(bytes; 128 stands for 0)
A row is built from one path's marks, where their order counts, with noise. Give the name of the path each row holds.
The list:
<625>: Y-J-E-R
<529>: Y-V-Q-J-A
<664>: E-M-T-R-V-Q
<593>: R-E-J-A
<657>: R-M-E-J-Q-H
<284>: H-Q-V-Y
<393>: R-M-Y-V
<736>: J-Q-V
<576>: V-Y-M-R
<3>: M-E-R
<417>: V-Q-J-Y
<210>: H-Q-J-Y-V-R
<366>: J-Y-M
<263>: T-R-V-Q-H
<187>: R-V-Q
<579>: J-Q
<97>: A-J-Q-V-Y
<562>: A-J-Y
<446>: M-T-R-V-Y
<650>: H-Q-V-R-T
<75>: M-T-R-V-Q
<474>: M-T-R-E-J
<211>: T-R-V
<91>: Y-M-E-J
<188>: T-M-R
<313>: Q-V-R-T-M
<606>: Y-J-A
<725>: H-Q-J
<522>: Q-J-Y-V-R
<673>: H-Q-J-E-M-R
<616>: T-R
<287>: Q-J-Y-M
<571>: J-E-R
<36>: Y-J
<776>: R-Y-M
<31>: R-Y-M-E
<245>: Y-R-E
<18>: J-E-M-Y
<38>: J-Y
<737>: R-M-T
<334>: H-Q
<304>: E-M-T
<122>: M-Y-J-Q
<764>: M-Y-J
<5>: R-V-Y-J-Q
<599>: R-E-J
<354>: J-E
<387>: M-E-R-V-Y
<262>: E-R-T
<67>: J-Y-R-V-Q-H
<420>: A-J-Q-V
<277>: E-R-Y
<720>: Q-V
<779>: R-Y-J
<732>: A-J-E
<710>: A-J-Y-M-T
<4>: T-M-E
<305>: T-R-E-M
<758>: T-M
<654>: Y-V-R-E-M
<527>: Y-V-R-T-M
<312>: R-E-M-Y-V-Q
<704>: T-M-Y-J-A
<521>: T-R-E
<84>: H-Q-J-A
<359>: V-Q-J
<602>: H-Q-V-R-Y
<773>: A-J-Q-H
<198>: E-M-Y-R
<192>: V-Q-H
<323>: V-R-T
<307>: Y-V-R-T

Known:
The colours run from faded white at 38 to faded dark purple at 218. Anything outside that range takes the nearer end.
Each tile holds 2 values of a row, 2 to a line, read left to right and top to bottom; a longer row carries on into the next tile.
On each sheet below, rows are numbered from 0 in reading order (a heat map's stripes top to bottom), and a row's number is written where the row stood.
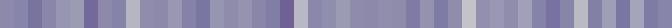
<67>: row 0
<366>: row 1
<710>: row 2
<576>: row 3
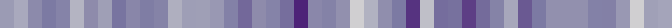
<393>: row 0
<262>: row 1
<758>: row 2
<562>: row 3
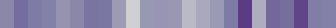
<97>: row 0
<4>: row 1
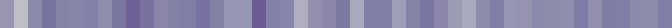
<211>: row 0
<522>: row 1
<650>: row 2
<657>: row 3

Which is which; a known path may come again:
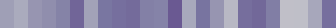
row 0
<474>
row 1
<334>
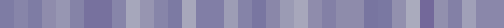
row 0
<287>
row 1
<650>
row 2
<5>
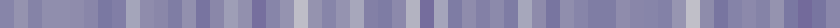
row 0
<122>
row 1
<210>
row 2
<307>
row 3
<313>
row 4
<211>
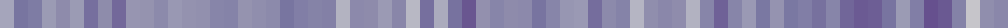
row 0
<625>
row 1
<387>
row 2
<245>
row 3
<67>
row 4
<323>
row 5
<736>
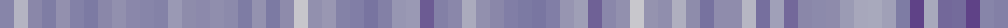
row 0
<263>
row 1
<710>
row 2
<522>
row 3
<529>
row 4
<779>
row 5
<304>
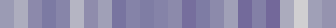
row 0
<393>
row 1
<773>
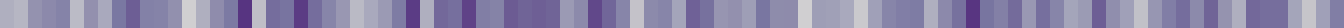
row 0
<776>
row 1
<758>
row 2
<4>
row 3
<359>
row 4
<606>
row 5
<737>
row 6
<284>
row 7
<725>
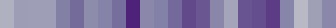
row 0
<262>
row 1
<579>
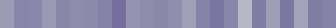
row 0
<91>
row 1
<576>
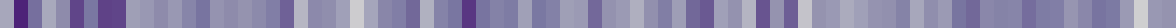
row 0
<354>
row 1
<366>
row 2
<188>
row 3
<602>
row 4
<36>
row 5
<31>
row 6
<97>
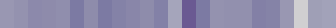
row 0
<657>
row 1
<562>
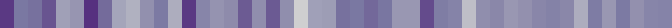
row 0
<720>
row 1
<732>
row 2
<417>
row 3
<654>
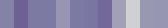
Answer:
<420>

